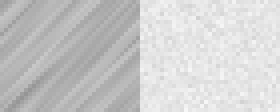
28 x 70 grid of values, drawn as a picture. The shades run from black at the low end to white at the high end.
The table splits into one row of 2 panels. Panel 1,1: high, slanting up to the right, faint in contrast. Panel 1,2: very high, fine-grained, faint in contrast.
